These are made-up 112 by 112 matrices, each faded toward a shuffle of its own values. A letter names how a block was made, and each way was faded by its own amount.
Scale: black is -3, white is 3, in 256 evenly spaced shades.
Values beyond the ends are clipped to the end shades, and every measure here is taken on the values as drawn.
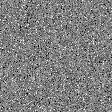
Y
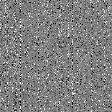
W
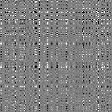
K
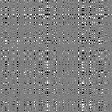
K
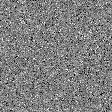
Y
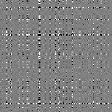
K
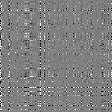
K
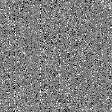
W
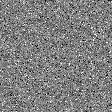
Y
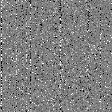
W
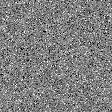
Y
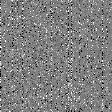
W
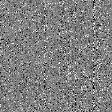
W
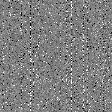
W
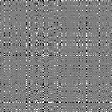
K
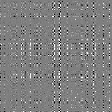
K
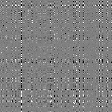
K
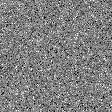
Y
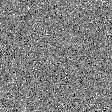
Y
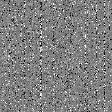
W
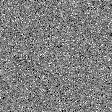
Y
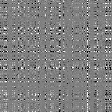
K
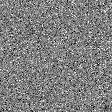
Y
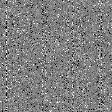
W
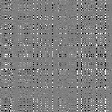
K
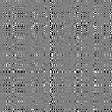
K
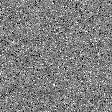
Y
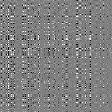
K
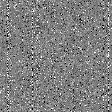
W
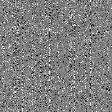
W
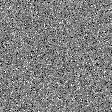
Y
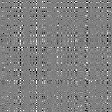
K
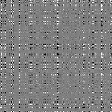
K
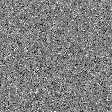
Y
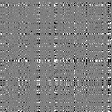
K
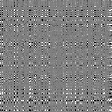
K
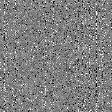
W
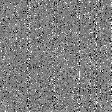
W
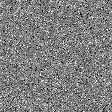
Y
